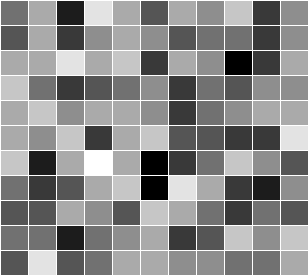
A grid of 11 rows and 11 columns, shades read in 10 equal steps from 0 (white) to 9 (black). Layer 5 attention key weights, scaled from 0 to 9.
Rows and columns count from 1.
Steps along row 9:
same down up up down up up up down up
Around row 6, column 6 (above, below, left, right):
4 9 3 6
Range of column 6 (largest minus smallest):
7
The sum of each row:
46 54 45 55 41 48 49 55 53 51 45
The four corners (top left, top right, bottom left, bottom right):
5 4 6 3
